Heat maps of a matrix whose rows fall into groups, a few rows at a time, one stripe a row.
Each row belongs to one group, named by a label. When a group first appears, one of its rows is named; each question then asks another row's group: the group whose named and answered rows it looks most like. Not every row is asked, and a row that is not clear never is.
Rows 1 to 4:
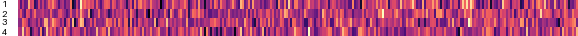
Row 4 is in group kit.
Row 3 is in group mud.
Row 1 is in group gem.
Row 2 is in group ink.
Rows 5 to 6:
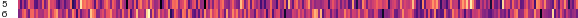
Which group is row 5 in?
gem
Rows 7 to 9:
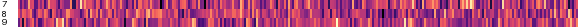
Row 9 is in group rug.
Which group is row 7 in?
gem
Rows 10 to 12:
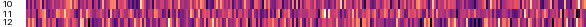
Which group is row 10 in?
rug
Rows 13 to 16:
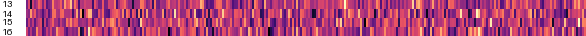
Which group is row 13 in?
rug
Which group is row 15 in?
rug
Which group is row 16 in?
gem
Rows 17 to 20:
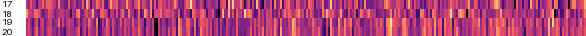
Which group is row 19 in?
ink
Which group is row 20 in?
ink
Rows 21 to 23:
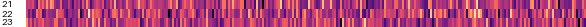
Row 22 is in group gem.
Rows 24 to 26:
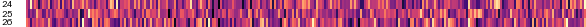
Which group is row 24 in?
kit
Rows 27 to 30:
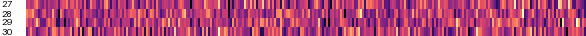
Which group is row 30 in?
mud
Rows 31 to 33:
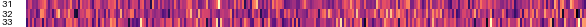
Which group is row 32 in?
ink
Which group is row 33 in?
rug
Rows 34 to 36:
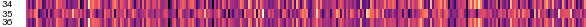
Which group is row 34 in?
gem
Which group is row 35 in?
kit
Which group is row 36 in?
gem
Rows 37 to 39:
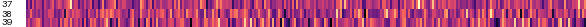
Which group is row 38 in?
rug
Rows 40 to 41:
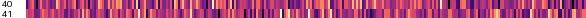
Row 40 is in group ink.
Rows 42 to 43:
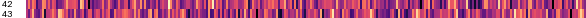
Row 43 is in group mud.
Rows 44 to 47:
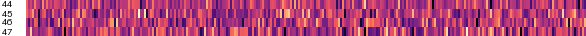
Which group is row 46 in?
kit
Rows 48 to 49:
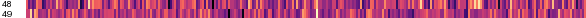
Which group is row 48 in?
gem
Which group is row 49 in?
kit
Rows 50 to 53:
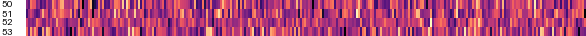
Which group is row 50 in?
mud
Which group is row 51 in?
mud
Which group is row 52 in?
gem
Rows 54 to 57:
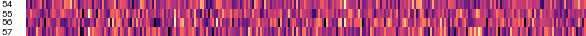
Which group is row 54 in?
rug
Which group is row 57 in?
gem
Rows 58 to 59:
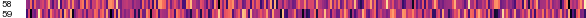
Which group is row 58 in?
kit
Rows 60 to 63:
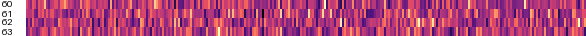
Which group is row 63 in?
mud
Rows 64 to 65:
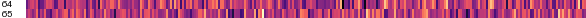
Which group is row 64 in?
rug
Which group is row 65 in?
kit
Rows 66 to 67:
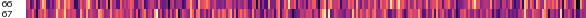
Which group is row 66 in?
ink
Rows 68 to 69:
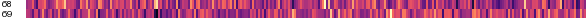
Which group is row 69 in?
ink
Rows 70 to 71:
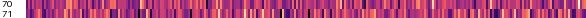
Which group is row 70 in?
rug
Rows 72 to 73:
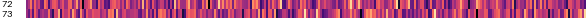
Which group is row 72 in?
mud
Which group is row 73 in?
kit
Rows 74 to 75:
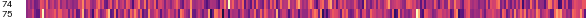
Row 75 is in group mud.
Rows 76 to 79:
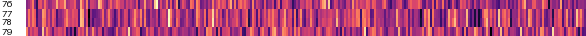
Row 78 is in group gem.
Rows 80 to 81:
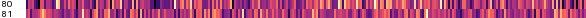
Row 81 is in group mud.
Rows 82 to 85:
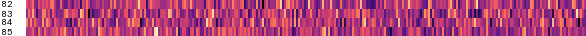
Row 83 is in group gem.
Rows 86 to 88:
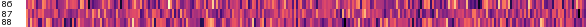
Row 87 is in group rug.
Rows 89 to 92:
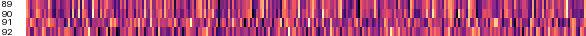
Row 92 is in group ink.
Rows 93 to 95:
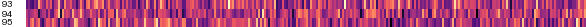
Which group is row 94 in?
kit
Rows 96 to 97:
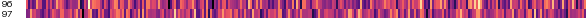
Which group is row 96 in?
gem
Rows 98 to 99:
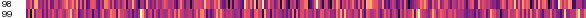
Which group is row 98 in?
kit
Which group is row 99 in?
rug
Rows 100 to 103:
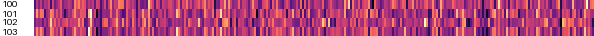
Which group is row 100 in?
rug
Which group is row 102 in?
mud
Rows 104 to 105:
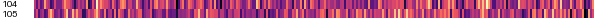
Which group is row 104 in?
gem
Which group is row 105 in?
ink
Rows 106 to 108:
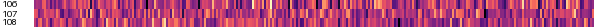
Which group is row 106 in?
kit
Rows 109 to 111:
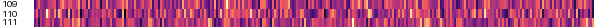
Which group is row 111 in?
rug
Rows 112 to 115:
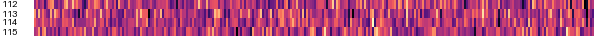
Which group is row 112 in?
ink
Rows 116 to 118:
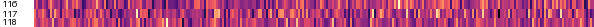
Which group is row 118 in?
ink
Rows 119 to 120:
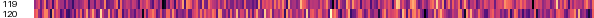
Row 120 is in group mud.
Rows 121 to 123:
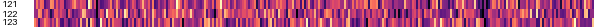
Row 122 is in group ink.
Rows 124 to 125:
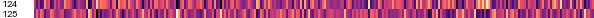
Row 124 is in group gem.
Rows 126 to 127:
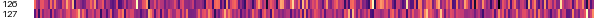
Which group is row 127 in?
rug
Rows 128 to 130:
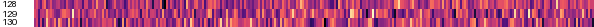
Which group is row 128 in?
ink
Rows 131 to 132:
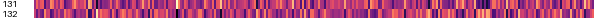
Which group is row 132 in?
gem
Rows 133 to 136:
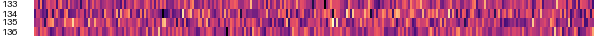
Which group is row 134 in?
ink
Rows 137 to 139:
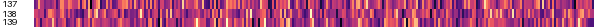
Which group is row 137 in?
mud
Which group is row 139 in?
mud
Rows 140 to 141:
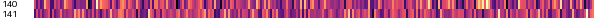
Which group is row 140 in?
gem
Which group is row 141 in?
rug
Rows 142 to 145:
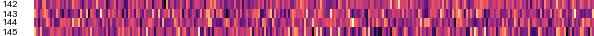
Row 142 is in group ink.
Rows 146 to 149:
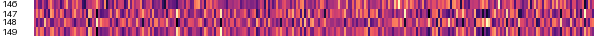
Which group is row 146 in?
ink
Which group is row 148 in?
gem
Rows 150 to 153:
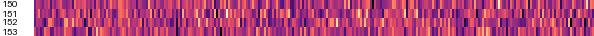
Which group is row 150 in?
rug
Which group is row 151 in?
mud
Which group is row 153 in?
gem
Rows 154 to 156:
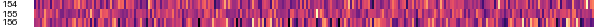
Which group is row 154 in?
rug
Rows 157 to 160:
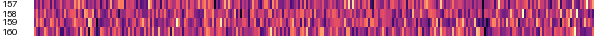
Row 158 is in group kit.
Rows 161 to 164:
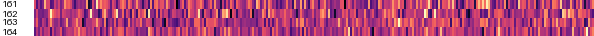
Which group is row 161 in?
gem
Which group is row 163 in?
ink
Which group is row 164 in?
rug
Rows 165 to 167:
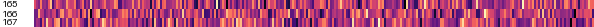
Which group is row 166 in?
mud
